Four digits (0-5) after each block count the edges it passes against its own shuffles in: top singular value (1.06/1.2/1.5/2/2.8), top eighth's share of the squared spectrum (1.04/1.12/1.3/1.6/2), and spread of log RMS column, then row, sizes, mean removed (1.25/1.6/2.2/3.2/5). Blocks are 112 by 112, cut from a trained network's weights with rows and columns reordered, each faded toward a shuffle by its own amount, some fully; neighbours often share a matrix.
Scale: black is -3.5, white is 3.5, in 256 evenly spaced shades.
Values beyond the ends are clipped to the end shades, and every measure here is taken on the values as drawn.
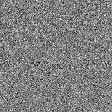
3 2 0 1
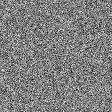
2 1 0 0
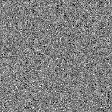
3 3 2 1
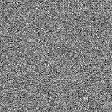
4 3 1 2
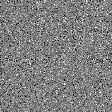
3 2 1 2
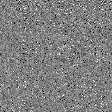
3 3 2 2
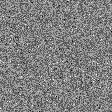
0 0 0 0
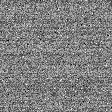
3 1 0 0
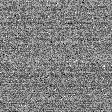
3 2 0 0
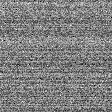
4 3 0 1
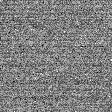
3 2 0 0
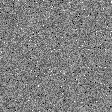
0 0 0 0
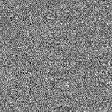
4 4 2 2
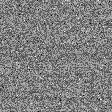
1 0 0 0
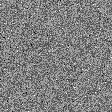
0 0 0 0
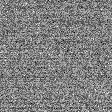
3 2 0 0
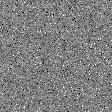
0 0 0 0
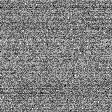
3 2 0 1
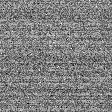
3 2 0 1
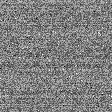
3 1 0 0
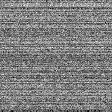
5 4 1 2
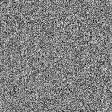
2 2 0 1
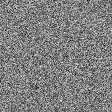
0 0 0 0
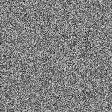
2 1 0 0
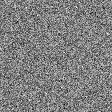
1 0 0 0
